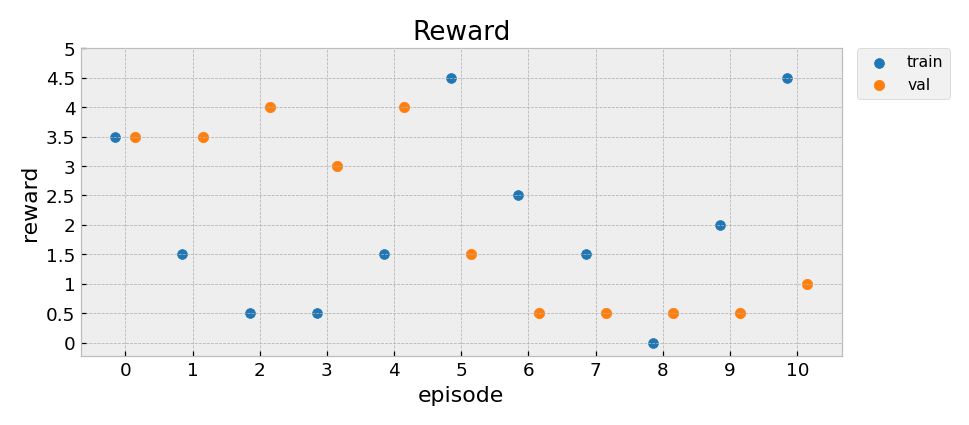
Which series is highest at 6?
train
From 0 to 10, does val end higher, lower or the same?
lower
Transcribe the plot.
Title: Reward
x-axis: episode, ticks 0 1 2 3 4 5 6 7 8 9 10
y-axis: reward, ticks 0 0.5 1 1.5 2 2.5 3 3.5 4 4.5 5
Legend: train, val
Values:
train: 3.5 1.5 0.5 0.5 1.5 4.5 2.5 1.5 0 2 4.5
val: 3.5 3.5 4 3 4 1.5 0.5 0.5 0.5 0.5 1
